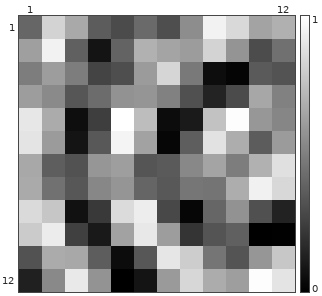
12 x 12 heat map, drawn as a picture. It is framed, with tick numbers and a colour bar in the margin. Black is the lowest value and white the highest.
No row or column stands out. Concentric rings centre on the middle right. There is no overall slope. On average the colour sits 50% of the way up the scale.
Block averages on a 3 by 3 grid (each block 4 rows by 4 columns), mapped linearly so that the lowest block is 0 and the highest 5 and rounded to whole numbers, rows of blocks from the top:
1 1 0 / 0 0 5 / 1 1 0
